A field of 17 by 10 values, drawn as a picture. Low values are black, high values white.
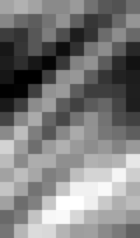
Ninth with the highest average: bottom middle. Grain: diagonal, up to the right. Average level on the scale: 50%.
